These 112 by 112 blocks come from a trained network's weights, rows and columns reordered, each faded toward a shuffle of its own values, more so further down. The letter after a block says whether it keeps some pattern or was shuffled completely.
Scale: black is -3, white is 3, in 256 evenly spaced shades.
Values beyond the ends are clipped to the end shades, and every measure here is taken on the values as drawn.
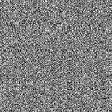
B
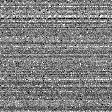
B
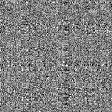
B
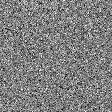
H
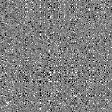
B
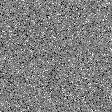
H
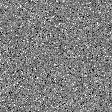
H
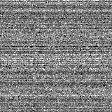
B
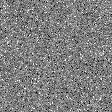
H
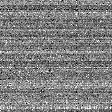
B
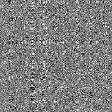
B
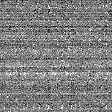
B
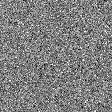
H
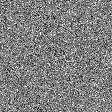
H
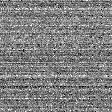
B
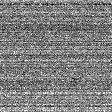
B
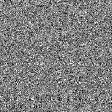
B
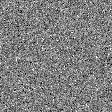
H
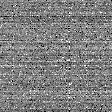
B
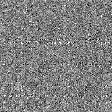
B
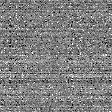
B
